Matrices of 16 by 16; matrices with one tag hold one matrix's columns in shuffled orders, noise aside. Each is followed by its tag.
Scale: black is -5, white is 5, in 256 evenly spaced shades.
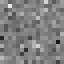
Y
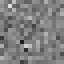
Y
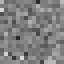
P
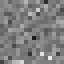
P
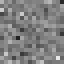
P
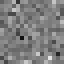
P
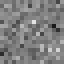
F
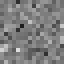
F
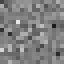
F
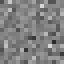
Y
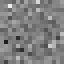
Y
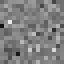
F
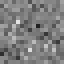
F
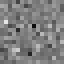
F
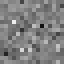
F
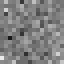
P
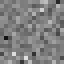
P
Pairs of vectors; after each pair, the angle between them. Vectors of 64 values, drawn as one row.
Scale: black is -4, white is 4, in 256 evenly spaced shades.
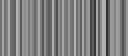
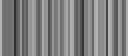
orthogonal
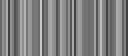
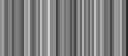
partly aligned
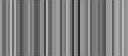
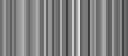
nearly opposite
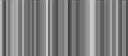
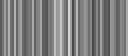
partly opposed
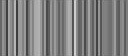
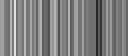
partly aligned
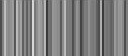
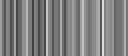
nearly opposite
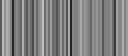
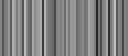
partly opposed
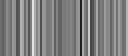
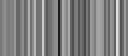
orthogonal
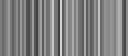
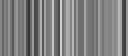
nearly parallel
